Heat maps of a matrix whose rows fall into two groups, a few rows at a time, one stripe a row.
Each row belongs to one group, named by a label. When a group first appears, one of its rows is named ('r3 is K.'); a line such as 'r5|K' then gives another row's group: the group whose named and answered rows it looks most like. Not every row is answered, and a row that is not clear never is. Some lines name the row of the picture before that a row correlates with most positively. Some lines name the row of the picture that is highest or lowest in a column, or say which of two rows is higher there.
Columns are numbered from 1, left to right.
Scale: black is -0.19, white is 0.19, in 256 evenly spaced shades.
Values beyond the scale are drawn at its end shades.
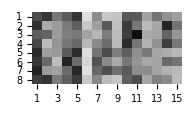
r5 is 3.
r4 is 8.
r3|8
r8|8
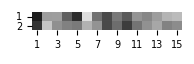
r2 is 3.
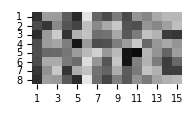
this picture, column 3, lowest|5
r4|3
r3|8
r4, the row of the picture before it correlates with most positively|1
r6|8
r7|8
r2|8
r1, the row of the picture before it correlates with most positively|1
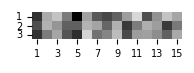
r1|3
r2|8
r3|8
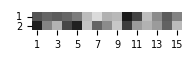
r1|8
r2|8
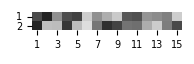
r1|8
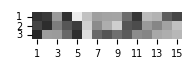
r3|3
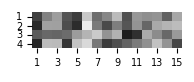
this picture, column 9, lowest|4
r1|8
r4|3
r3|8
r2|3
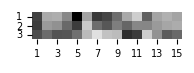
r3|8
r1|3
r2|3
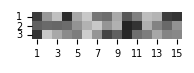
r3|3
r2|8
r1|8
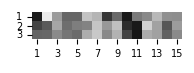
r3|8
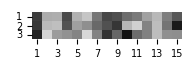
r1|3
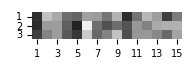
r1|8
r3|8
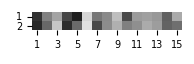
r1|8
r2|8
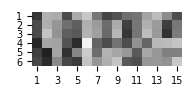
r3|8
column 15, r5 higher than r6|No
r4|3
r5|8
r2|8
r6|8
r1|3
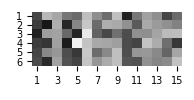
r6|8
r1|8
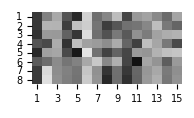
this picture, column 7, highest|6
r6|8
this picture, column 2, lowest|4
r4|8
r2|3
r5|3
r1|8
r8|3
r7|3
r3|3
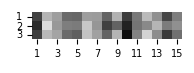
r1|8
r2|3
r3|8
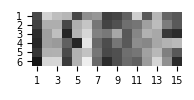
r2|3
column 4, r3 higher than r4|No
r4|3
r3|8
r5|3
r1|3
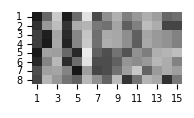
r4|8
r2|8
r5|3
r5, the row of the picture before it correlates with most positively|4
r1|8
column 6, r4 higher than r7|Yes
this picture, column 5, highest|2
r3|8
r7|3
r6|3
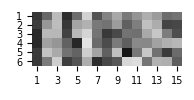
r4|3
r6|3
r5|8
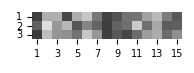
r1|3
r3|3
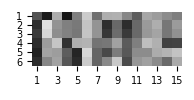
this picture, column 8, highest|1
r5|3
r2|3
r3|3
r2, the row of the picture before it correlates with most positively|3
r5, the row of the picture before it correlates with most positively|3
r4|8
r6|8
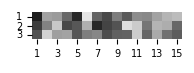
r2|3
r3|3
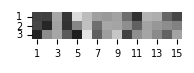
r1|8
